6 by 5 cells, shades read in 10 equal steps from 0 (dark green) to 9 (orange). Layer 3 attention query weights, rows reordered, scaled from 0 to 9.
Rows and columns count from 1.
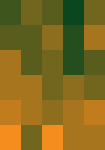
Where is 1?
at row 2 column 4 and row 3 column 4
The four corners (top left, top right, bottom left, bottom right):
2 4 9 6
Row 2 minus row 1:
1 -1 2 1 2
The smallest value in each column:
2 3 3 0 3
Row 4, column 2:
6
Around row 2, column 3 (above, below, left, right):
3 4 3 1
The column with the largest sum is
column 1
